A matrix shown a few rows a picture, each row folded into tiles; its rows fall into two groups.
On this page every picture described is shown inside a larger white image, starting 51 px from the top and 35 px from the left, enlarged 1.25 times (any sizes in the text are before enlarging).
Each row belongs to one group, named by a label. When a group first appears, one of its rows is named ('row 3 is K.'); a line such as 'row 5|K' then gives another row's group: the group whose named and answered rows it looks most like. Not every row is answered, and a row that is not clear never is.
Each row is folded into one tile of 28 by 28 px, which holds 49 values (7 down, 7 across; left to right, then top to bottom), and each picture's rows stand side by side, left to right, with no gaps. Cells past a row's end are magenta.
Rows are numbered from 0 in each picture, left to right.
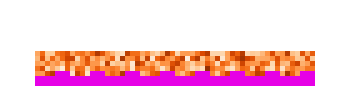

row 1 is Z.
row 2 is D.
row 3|D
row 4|D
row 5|D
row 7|Z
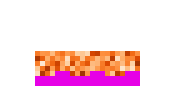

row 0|Z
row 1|D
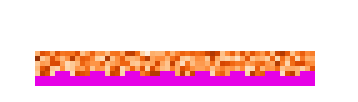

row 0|Z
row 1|Z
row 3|D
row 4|Z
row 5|Z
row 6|Z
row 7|Z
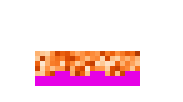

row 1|Z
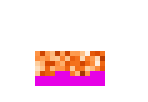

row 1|D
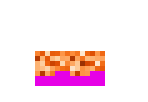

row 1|Z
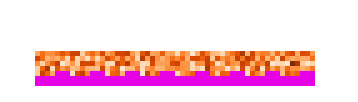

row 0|Z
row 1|Z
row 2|Z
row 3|Z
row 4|D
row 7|Z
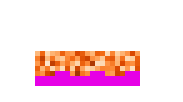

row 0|D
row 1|Z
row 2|D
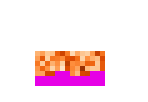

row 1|D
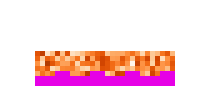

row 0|Z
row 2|D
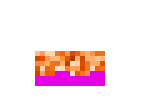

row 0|D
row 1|Z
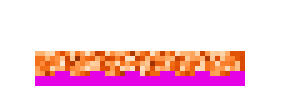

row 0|D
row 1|D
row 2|D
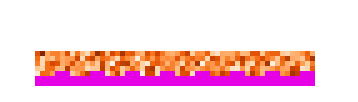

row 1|D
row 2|Z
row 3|Z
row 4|Z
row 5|D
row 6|Z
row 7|D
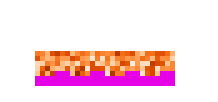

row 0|Z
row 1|Z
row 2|Z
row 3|Z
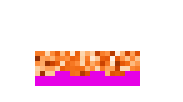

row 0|Z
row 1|D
